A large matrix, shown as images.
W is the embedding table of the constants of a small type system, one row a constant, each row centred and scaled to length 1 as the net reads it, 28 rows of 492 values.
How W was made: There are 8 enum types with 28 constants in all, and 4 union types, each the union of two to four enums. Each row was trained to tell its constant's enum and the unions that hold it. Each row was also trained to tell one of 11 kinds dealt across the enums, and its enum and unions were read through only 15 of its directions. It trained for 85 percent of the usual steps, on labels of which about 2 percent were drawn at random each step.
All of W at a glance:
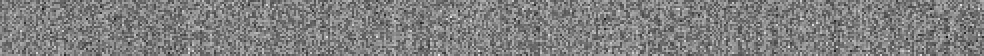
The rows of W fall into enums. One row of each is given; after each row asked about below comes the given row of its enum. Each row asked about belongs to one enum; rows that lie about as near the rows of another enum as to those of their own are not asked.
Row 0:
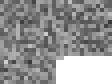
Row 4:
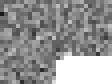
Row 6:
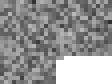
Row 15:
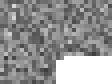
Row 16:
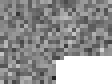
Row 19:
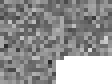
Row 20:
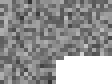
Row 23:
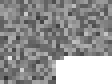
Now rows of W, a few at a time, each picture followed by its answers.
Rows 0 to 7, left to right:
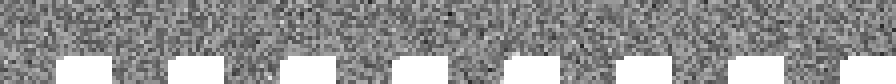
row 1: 23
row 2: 4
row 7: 6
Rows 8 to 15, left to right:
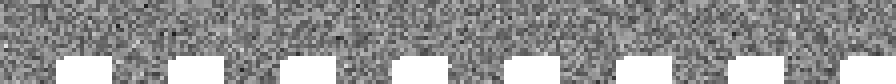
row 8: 0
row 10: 16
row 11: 16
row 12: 23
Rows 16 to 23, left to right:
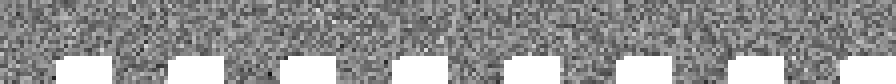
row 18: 16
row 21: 15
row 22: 15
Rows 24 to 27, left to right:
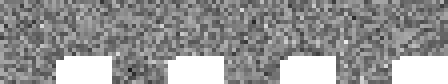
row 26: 15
